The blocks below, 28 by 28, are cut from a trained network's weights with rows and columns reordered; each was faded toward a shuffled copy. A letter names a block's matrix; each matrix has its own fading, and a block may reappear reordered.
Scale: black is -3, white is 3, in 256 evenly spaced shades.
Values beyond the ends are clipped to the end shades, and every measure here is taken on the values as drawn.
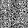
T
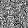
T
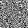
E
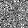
T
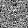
E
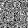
E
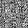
E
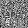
E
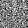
T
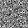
E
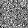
T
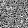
E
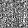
T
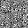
T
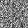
E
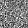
E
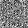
T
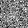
E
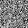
T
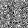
T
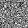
E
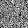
E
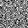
E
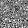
T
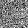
E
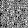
T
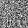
E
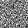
E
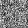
E
